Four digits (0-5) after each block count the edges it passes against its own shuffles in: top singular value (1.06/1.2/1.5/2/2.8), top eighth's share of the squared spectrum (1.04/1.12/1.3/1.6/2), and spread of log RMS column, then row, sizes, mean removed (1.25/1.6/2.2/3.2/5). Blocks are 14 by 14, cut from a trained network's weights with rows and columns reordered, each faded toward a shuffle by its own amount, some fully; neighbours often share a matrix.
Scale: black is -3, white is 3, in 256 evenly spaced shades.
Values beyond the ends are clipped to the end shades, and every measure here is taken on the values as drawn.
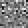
1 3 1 1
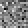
1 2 0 0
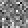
2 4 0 1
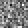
0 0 0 0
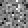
0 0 0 0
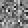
0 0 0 1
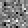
1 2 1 0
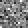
0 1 0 0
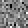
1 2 1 0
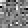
2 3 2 2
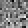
2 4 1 2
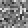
1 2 0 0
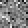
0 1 0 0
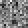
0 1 0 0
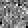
0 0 0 0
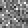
0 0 0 0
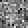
1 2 0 0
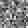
0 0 0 0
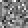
0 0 0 0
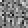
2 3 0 1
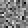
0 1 0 0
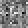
1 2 0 1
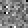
1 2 0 1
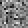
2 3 1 0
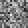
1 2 0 0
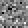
1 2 0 0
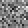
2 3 0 1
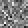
1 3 1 0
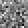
1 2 0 0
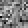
0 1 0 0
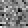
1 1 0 1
